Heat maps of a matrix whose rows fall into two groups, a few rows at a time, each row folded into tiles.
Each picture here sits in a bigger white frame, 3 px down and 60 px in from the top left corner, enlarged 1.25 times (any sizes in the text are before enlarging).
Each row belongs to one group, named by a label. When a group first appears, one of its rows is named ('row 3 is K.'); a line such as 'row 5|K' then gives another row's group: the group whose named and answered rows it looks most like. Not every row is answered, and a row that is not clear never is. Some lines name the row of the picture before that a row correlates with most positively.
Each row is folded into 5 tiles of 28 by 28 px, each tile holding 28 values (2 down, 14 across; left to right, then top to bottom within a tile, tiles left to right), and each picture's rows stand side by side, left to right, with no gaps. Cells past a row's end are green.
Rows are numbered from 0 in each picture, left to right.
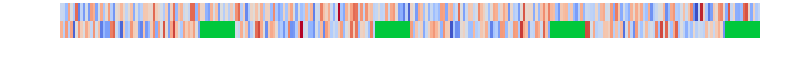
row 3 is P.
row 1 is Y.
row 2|Y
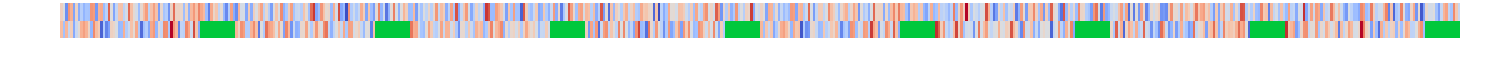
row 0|Y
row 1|P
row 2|P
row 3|Y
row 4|Y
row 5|P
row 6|Y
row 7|P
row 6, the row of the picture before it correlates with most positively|0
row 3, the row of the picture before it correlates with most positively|0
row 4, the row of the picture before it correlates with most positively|2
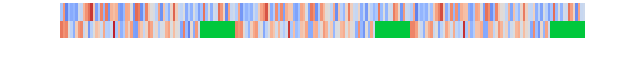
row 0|P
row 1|P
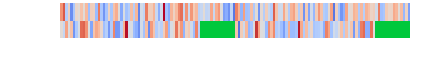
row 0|Y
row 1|Y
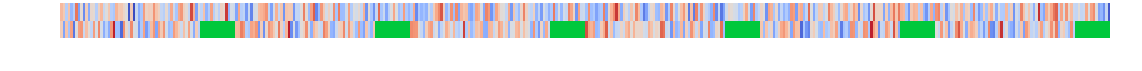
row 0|Y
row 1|P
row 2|P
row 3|P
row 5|Y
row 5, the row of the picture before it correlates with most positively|0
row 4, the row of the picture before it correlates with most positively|1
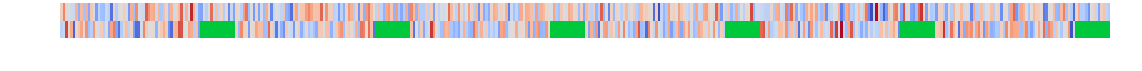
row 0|Y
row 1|Y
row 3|Y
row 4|P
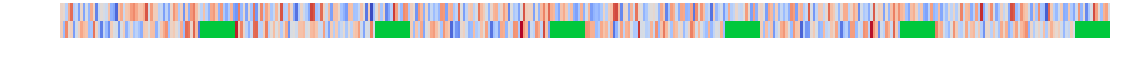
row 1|P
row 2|Y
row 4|Y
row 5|P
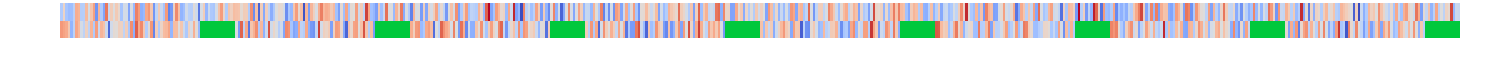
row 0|P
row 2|P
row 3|Y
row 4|Y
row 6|P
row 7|Y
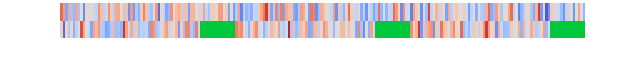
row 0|Y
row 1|P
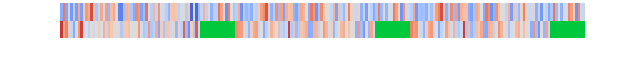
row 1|P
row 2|P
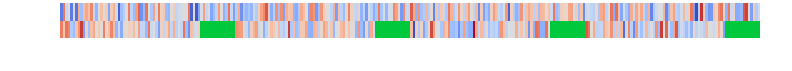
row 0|P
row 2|Y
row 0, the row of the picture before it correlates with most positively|0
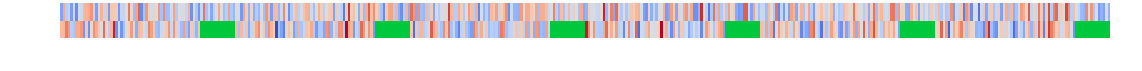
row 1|Y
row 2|Y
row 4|Y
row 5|Y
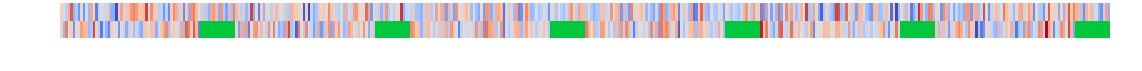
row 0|Y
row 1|Y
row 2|P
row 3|P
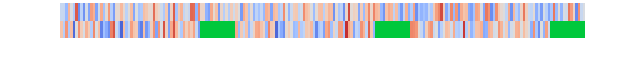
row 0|Y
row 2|P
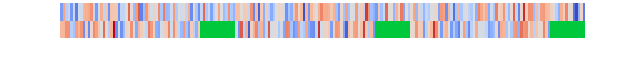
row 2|Y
